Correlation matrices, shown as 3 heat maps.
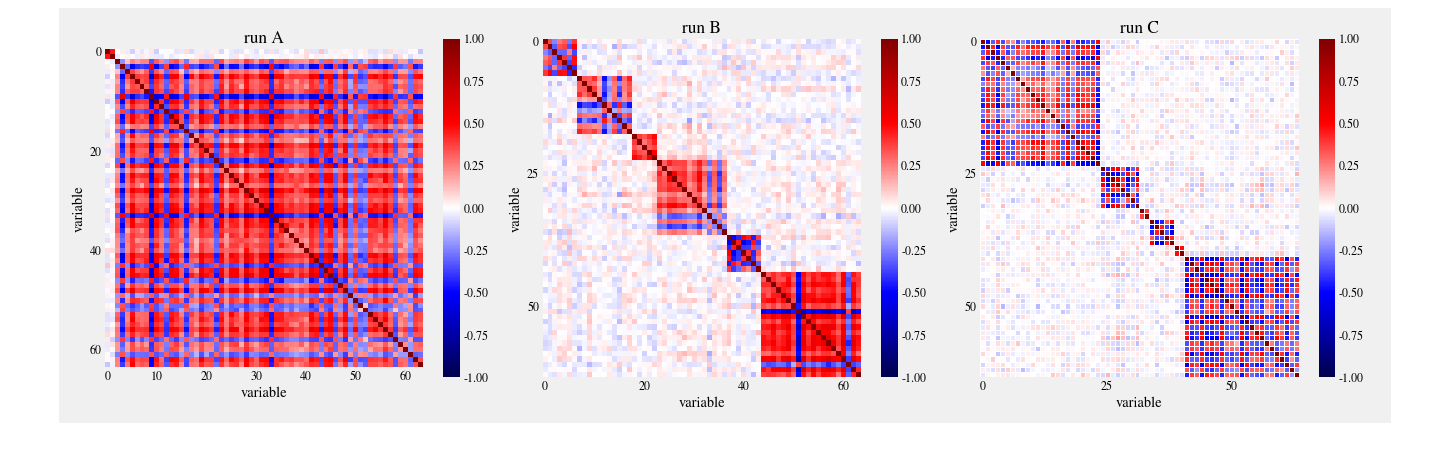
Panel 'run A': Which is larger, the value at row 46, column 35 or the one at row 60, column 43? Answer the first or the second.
the second
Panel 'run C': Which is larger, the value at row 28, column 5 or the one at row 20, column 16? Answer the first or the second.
the first
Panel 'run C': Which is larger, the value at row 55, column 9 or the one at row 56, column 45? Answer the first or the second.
the first
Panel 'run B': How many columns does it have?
64
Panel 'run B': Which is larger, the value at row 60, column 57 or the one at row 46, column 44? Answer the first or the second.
the first
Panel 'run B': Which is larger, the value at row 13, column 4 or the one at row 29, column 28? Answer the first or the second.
the second
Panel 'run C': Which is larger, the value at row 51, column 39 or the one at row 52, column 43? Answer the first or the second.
the first
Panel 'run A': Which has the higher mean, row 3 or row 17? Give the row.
17
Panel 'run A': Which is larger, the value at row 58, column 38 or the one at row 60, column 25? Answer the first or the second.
the second
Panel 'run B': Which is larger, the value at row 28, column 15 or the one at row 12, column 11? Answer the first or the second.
the first
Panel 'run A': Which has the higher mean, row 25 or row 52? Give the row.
25
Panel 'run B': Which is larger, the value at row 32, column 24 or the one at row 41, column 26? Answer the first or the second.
the first
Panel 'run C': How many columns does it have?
64
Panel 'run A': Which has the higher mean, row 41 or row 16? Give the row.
41
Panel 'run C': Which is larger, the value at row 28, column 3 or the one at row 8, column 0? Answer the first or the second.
the first
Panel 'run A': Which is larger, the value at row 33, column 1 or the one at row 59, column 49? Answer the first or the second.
the first
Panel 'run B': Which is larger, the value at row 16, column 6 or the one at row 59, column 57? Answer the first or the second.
the second
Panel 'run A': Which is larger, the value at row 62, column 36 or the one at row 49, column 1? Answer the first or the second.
the first
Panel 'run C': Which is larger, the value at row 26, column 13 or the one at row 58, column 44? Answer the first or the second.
the first
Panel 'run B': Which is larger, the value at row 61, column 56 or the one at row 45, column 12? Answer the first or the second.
the second
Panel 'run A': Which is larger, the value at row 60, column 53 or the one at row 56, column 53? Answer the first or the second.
the second
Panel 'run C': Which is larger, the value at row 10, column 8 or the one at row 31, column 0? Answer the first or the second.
the first
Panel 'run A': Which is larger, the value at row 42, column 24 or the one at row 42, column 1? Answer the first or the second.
the first
